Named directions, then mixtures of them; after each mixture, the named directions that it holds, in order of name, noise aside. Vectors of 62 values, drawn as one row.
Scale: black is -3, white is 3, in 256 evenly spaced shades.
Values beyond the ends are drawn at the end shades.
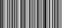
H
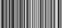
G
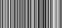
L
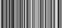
G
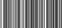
G, H, L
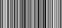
H, L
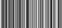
G, H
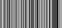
G, H, L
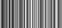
G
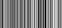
G, H, L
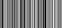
G, H, L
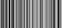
G, L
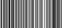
L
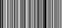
H, L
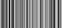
G, L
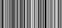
G, H, L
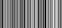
G, H, L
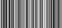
G, H, L
